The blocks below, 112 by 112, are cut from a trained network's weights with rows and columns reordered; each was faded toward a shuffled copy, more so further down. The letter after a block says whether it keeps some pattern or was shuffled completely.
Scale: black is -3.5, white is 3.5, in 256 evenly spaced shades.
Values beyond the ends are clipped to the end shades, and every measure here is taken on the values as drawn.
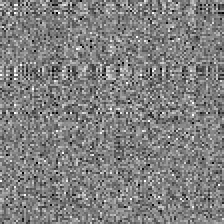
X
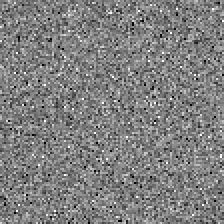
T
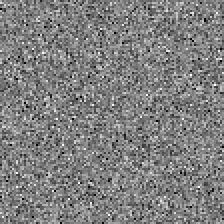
T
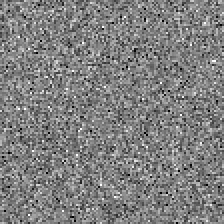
T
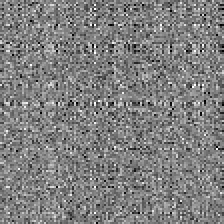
X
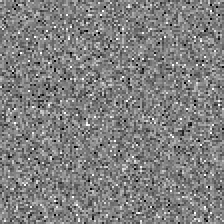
T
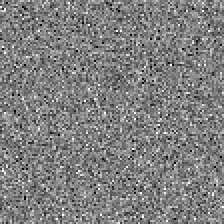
T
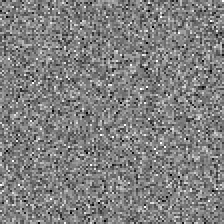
T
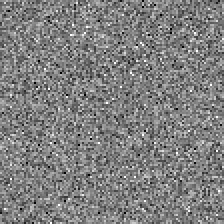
T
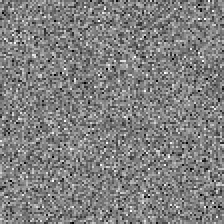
T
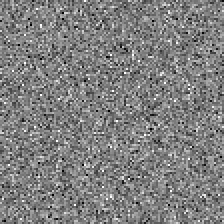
T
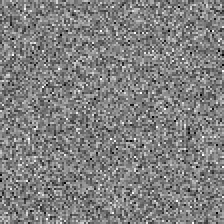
T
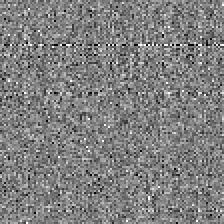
X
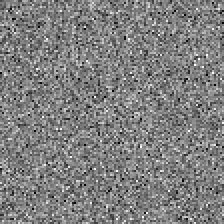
T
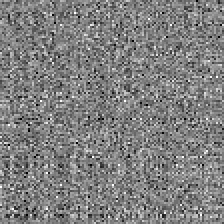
X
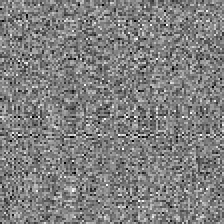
X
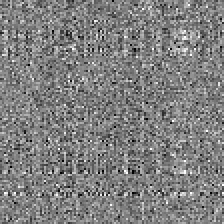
X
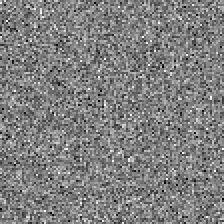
T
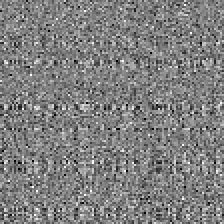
X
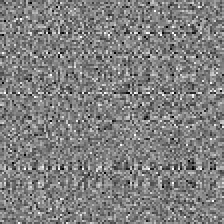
X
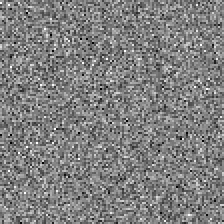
T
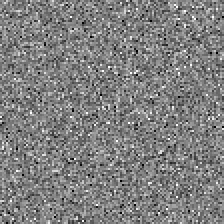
T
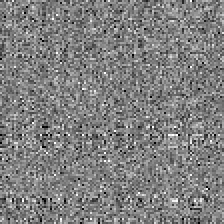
X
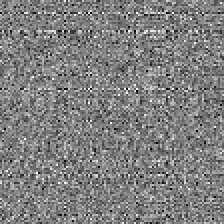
X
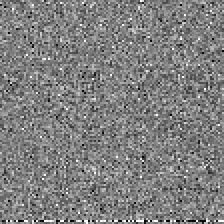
X
